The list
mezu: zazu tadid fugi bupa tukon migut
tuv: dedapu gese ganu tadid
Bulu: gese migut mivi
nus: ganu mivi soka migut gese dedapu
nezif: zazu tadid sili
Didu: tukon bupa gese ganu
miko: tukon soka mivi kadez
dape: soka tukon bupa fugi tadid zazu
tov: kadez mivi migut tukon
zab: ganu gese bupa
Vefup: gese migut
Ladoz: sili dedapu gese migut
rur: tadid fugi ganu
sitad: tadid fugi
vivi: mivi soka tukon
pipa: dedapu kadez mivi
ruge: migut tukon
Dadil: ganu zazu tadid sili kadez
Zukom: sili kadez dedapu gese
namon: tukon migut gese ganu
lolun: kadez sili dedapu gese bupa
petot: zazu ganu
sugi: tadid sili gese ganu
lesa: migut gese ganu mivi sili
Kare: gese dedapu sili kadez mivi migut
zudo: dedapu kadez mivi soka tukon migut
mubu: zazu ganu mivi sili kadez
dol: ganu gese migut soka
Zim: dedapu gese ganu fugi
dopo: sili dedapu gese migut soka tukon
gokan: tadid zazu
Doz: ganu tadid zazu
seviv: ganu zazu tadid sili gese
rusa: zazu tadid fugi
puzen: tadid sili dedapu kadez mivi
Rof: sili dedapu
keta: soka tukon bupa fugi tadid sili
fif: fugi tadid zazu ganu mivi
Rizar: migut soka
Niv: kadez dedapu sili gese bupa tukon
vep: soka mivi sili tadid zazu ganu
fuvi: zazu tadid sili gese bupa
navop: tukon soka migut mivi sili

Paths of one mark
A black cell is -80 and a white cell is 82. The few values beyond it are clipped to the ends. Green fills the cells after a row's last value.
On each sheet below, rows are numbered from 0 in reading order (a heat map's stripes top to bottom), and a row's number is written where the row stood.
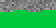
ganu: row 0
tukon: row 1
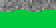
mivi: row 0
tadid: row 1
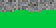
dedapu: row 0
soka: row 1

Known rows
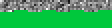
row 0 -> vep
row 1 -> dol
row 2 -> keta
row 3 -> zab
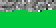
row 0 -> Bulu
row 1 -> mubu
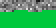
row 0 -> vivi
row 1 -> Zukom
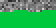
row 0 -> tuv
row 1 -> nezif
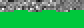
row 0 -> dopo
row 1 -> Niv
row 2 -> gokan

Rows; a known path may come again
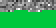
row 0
namon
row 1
seviv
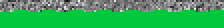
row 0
tuv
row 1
fuvi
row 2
Niv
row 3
petot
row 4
sitad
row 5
Rizar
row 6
nus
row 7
mezu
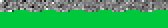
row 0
vep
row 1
navop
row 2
vivi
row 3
ruge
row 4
nezif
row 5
rur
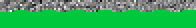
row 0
Dadil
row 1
keta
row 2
lolun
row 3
tov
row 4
zab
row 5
Rof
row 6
miko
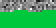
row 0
dol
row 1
Kare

